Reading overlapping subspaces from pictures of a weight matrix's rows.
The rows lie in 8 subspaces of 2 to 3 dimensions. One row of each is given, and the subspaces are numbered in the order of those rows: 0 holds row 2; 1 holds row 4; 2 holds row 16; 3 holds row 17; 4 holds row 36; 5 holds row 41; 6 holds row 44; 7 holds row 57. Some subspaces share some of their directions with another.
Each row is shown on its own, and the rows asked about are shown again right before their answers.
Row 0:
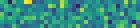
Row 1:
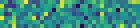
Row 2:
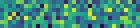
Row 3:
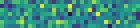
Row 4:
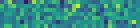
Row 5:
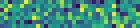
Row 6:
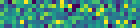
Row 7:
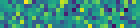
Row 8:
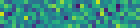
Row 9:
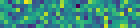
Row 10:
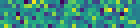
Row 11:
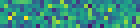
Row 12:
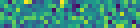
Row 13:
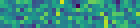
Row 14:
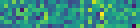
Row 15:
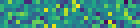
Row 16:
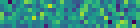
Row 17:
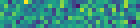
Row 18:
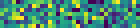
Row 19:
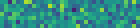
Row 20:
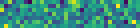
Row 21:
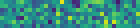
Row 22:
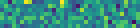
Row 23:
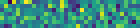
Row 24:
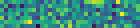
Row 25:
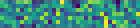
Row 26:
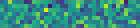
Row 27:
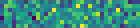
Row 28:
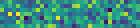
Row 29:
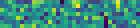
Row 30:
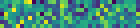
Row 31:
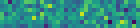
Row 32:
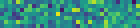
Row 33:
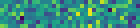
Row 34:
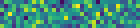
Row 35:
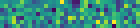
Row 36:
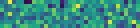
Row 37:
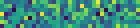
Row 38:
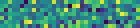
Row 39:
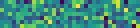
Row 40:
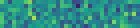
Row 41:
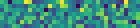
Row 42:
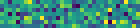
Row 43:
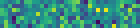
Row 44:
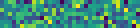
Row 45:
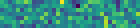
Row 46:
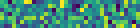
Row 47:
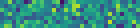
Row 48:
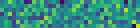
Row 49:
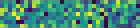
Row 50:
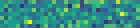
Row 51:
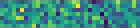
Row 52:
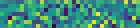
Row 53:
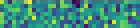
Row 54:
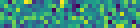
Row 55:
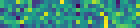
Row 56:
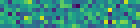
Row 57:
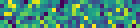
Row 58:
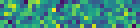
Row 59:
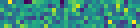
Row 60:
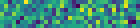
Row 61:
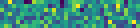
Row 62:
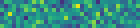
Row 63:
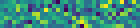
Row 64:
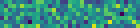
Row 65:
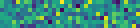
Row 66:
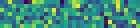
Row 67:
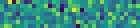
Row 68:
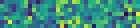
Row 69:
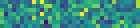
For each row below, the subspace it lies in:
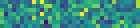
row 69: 2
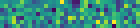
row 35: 4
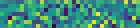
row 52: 0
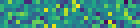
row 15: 0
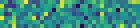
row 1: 7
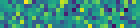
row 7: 0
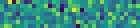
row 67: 6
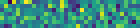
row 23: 6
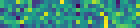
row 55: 3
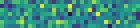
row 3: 1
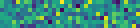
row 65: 6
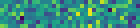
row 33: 3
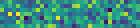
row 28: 0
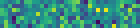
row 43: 4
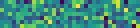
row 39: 6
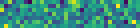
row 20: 7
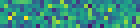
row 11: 0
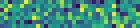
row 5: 1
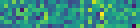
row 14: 6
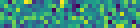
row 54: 5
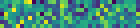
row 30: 2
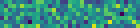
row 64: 1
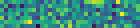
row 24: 1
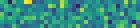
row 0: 4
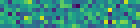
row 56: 0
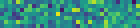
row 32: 3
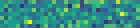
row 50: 1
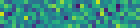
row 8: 2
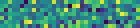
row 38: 1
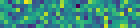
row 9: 4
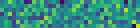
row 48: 6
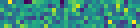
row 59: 2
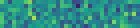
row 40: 7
